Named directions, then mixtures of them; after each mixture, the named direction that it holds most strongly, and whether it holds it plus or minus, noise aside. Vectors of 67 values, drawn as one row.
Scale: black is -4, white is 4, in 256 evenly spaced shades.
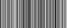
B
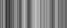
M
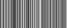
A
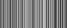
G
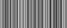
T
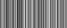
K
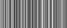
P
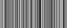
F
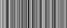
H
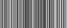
G, minus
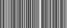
A, plus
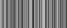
H, plus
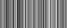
K, plus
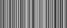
G, plus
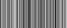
B, plus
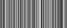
F, minus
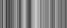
M, plus
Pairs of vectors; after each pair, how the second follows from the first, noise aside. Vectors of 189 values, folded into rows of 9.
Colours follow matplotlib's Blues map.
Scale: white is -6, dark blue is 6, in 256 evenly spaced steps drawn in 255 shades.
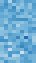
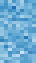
copied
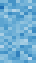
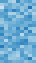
negated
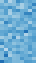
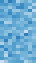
negated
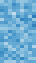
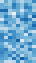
scaled up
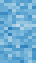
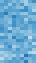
wrapped around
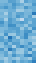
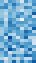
scaled up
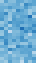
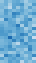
wrapped around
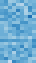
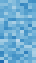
wrapped around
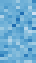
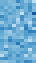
negated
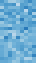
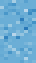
partly zeroed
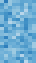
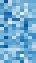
scaled up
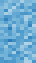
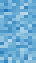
wrapped around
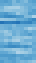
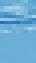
partly zeroed
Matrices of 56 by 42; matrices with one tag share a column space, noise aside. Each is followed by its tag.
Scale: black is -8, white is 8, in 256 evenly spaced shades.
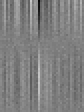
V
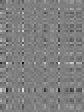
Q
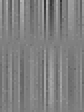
V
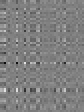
Q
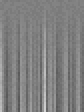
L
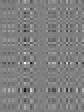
Q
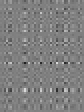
Q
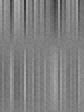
V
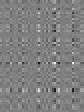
Q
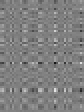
Q
